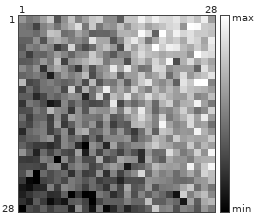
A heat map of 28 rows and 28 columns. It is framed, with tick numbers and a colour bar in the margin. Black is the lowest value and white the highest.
Average level on the scale: 50%. Histogram: bell-shaped. Ninth with the lowest average: bottom left. Slope: up to the top right.
